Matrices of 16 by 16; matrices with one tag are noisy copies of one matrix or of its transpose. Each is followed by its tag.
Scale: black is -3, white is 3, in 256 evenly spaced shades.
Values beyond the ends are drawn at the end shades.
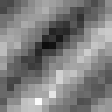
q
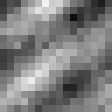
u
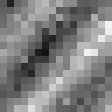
q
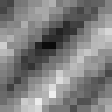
q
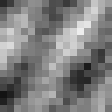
u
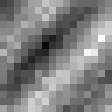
q
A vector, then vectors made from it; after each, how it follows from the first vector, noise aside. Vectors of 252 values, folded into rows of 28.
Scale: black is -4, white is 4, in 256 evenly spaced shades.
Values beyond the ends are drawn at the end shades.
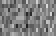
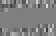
partly zeroed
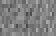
shrunk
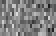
wrapped around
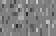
partly zeroed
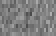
shrunk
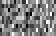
scaled up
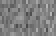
shrunk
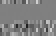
partly zeroed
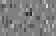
partly zeroed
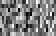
scaled up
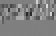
partly zeroed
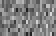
wrapped around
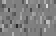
partly zeroed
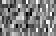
scaled up
